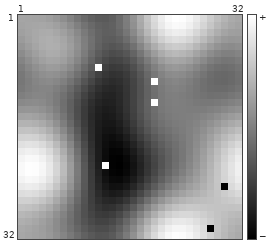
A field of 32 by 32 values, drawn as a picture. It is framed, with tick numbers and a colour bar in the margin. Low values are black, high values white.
No overall slope runs across the table. No regular stripes run through it. Six lone cells stand out: four far higher and two far lower than their neighbours. The ninth with the lowest average is the centre.
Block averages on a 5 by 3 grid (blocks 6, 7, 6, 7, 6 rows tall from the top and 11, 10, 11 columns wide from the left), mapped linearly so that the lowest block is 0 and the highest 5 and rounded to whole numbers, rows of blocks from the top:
3 3 5 / 2 1 3 / 3 0 3 / 4 0 4 / 3 2 5
